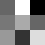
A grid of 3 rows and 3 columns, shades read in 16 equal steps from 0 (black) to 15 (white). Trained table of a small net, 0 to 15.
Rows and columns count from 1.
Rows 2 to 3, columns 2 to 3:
10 6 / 3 13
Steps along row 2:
up down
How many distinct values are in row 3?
3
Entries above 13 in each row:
1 0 0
